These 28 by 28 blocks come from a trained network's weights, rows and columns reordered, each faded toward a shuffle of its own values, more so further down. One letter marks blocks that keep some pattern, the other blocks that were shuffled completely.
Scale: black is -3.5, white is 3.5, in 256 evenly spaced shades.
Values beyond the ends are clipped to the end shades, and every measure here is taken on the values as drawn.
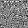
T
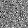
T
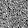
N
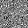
T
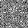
T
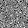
N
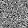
N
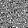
T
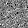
N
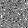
T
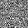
T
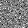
N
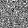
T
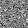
N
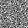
T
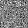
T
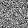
N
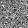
T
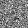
N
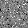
N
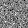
N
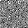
T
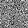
N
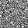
T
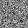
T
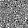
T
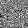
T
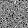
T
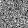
N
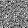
T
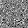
T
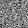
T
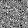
N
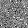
N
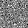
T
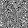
N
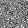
N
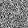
T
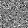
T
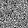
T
